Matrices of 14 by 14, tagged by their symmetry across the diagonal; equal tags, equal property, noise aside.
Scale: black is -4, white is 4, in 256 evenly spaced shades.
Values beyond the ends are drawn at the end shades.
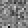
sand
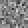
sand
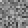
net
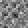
net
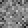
net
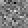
sand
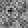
net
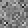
net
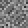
net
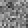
sand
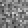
sand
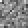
net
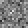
net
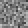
sand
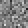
sand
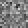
sand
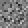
net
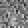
sand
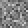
net
